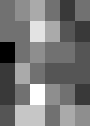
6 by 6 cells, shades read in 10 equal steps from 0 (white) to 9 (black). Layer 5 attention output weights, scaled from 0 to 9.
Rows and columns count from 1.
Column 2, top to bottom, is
4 5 5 3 5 2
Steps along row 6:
down same up down up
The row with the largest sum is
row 3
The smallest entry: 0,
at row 5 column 3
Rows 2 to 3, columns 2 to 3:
5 1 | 5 4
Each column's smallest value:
5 2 0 3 3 4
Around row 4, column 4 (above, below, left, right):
5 4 5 6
